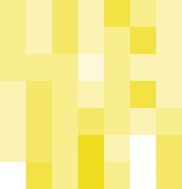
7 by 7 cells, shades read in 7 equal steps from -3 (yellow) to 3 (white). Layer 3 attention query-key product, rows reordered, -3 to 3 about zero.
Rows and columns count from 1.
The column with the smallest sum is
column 2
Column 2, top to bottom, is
1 1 0 -1 -1 -1 -2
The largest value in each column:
3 1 0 2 1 3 1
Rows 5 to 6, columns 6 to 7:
1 0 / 3 -1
